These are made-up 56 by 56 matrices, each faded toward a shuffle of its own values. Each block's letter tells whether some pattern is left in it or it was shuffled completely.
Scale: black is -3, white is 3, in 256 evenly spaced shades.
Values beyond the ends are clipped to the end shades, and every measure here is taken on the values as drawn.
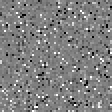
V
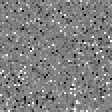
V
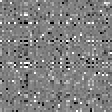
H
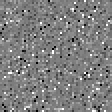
V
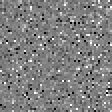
V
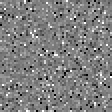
V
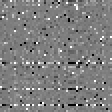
H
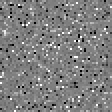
V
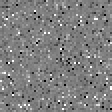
V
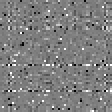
H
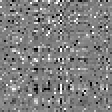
H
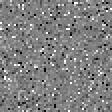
V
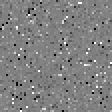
V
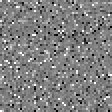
V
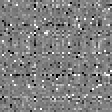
H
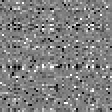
H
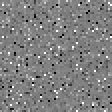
V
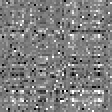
H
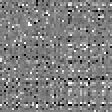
H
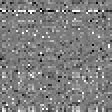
H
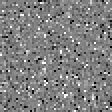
V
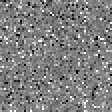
V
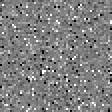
V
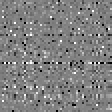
H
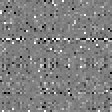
H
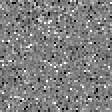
V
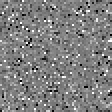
V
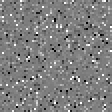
V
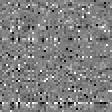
H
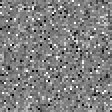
V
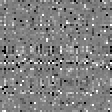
H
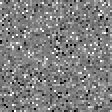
V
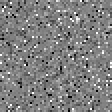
V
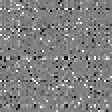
H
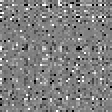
H
